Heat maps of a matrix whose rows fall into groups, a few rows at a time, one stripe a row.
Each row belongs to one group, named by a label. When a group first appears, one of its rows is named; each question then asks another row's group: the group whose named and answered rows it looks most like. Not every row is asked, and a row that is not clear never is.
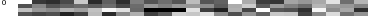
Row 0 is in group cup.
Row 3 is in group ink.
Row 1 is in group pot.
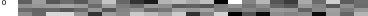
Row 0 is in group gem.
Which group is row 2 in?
ink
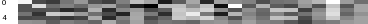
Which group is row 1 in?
gem
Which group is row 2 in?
ink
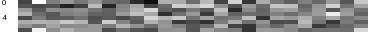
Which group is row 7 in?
gem
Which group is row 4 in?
pot
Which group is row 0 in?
gem
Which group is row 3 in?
cup
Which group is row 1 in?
ink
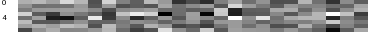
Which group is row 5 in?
cup
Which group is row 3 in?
cup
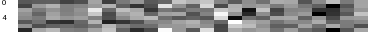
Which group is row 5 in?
pot
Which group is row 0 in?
ink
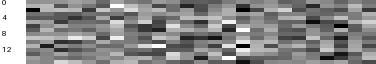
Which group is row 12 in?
pot
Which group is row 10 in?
pot
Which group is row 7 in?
gem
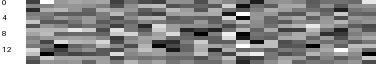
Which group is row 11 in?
pot
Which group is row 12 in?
cup
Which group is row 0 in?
gem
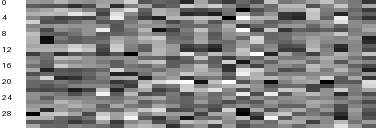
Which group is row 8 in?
cup
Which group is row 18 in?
pot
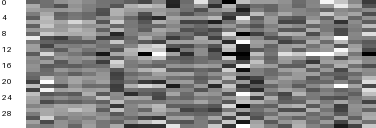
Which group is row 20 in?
gem
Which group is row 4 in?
gem
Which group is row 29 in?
gem
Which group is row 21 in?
cup
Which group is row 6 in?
gem
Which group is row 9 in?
cup
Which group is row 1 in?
cup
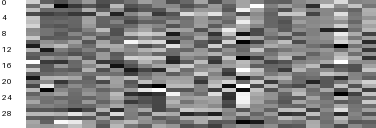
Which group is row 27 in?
ink
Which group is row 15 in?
cup
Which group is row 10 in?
cup
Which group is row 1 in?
pot
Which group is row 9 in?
cup
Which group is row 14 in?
cup
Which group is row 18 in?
pot
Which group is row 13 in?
ink
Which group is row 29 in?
ink
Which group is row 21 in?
gem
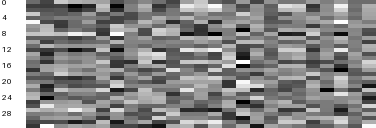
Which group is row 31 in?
gem
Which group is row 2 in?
ink
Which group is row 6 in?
pot
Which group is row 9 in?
ink
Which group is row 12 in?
ink
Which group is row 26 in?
gem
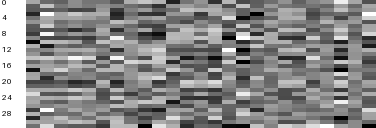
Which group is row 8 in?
gem
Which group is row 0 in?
cup
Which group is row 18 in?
cup
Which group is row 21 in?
ink
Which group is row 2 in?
ink
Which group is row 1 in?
gem
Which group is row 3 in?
gem
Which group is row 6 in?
gem
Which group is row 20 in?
ink
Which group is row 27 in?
gem
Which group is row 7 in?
ink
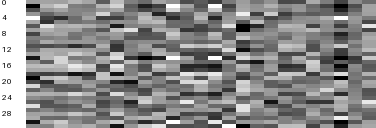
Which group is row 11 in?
ink
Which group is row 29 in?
cup
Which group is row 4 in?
cup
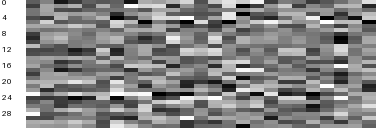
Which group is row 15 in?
pot
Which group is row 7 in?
cup
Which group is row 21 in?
pot
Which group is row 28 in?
cup
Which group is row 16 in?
cup
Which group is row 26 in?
pot
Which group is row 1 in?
cup
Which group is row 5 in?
pot
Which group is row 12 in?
ink
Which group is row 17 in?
pot
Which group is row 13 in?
ink
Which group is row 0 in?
pot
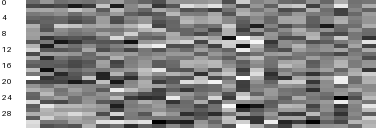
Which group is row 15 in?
ink
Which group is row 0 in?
gem
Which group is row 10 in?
pot
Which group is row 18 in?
pot
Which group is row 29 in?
gem
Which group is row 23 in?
gem
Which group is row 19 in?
cup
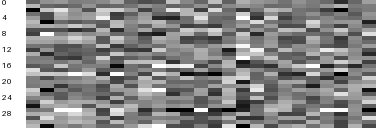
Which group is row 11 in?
pot
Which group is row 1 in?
cup
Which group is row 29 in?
gem
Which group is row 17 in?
cup
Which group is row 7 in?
ink
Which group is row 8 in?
gem
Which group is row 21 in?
pot
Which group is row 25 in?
gem
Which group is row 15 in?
cup
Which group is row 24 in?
pot
